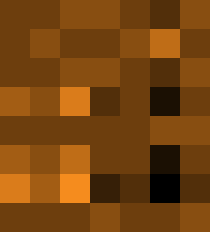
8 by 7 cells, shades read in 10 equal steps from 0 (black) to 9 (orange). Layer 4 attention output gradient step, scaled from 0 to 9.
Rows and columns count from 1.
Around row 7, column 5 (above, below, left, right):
4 4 2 0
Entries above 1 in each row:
7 7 7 6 7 6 6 7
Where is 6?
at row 4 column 1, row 6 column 1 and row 7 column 2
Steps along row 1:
same up same down down up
